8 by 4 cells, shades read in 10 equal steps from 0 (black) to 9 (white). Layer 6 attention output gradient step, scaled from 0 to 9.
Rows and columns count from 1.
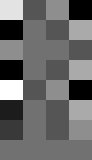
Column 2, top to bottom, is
3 4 4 4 3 4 4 4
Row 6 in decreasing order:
6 4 3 1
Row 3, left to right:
5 4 4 3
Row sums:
16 13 16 13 17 14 14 16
